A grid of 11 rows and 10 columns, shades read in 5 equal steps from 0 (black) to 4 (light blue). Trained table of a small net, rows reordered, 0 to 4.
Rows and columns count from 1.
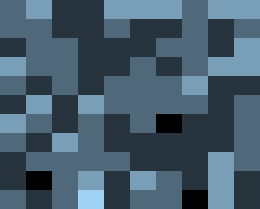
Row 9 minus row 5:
-1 1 0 1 0 -1 -1 -2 2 1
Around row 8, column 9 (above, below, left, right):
1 3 1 2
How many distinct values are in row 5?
3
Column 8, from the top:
2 2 2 2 3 2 1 1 1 1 0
